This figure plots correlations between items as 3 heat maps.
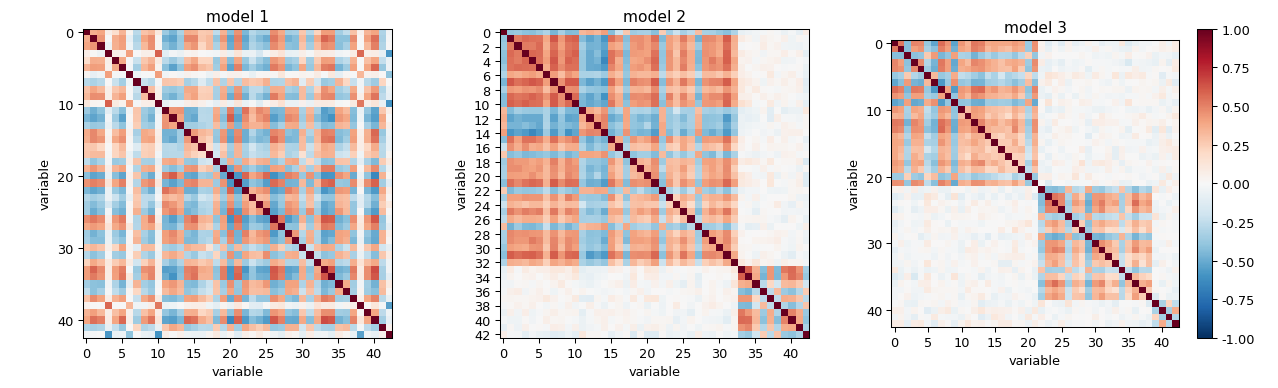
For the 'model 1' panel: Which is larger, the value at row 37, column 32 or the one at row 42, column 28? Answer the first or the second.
the first
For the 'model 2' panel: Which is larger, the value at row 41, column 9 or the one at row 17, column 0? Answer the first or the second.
the second
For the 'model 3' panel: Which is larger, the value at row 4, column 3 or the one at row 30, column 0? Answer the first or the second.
the first
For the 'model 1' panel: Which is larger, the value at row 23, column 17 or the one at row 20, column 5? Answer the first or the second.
the first
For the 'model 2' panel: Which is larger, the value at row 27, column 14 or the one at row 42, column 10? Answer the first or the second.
the first
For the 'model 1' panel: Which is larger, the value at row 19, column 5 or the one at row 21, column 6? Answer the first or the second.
the first
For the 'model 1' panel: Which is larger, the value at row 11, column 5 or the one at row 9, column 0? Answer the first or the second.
the second
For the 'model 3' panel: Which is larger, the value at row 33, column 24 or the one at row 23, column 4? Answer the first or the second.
the first
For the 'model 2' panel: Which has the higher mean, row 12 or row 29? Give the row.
29
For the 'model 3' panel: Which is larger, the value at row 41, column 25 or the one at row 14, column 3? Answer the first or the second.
the second
